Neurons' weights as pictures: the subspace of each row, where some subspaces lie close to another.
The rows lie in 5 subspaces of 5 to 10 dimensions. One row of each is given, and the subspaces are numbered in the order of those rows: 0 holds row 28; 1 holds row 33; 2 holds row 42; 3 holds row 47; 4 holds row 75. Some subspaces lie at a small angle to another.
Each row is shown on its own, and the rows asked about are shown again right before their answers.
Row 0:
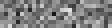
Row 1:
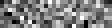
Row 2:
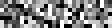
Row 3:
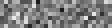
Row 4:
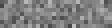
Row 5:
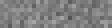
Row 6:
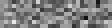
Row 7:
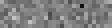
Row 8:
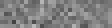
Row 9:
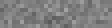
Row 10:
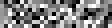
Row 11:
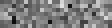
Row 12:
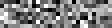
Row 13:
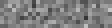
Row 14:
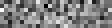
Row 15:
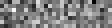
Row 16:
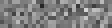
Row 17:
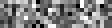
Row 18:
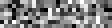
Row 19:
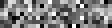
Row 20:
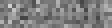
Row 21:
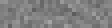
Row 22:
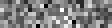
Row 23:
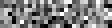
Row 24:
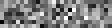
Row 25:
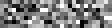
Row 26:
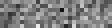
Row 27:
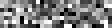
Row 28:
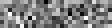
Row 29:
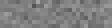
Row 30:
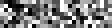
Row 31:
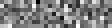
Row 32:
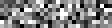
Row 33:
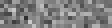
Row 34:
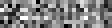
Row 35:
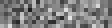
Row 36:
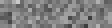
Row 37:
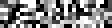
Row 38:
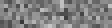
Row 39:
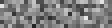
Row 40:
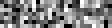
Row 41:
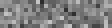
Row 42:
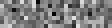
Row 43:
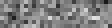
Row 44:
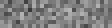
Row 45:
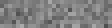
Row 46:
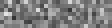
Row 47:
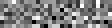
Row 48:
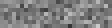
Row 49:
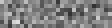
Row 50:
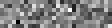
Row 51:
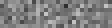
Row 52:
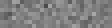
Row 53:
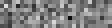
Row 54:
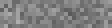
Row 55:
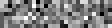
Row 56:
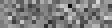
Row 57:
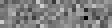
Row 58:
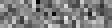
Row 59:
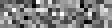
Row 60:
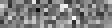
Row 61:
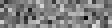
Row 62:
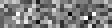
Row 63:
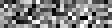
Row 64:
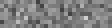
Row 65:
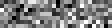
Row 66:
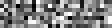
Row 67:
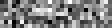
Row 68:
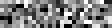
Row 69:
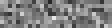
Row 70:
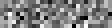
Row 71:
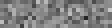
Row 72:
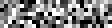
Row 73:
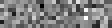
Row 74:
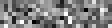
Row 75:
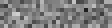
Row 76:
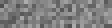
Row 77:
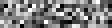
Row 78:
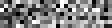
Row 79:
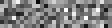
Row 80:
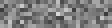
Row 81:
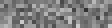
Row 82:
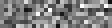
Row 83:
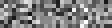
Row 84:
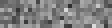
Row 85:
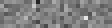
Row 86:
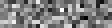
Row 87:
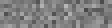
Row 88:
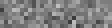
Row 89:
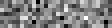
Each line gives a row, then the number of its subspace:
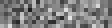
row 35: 0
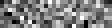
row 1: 0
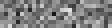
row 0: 1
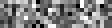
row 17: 3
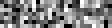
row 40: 1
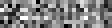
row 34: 0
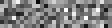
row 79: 4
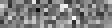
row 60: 3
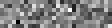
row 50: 4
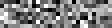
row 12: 3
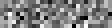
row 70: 0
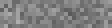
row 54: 0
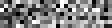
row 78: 4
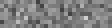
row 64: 1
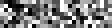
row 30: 3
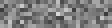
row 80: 2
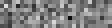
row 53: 1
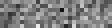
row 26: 2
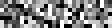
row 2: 3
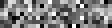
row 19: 0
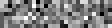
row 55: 0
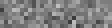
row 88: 2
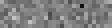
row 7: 0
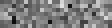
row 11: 3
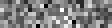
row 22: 2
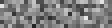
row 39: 4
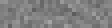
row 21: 4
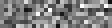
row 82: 3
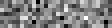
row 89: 0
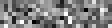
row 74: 2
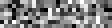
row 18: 0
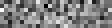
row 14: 2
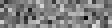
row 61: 4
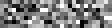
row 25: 3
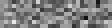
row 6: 3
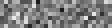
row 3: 4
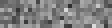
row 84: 1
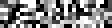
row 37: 1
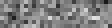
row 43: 4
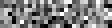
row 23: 3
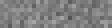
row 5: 0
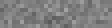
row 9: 2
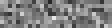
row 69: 4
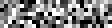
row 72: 2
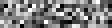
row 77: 3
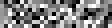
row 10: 4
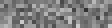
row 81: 2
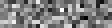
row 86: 3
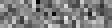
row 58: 2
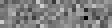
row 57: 4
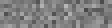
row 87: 4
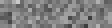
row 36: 3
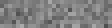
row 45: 4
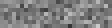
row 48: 3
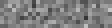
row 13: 0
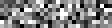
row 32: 3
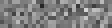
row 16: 4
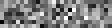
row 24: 4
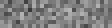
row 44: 0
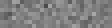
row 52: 2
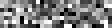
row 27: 1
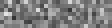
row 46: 0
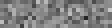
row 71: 0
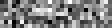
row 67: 3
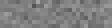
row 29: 3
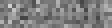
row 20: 0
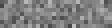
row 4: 0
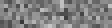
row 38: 3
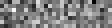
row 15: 2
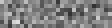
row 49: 0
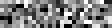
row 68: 3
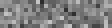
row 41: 4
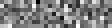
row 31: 2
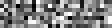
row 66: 3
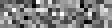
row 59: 3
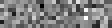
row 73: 4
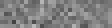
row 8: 4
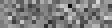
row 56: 3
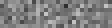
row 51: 3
